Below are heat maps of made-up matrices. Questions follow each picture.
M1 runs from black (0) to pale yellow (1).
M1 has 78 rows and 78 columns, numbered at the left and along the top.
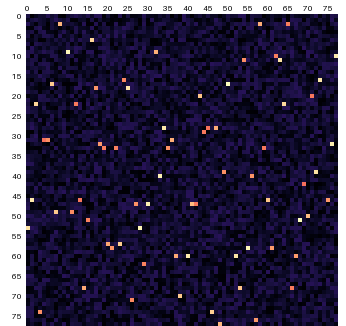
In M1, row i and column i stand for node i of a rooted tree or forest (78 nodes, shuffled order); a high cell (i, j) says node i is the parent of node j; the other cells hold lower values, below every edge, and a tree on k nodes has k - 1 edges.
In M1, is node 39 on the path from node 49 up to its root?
yes
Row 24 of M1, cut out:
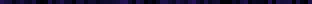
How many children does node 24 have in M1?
0
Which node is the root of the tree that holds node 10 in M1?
9
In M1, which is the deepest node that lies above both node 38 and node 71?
32
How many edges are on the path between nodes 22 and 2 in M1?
1
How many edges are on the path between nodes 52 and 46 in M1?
2
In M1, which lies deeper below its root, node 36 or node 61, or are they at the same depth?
node 61
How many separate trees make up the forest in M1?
5
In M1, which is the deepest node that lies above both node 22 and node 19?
33
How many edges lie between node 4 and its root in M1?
1
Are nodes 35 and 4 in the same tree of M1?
no
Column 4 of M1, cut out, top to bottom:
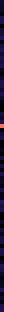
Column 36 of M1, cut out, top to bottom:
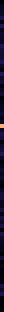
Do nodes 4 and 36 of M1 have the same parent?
yes
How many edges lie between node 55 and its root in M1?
8
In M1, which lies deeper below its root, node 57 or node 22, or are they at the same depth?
node 22
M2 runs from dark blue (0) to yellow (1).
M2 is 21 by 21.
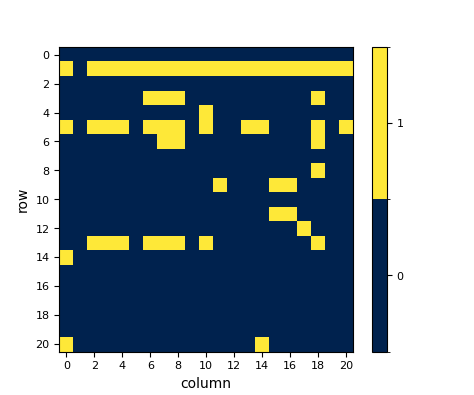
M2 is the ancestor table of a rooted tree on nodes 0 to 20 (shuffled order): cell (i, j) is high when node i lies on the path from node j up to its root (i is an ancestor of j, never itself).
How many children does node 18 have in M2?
0
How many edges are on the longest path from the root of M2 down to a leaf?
6
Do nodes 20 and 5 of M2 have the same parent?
no
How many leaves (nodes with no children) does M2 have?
9
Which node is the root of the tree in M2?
1
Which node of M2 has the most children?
1
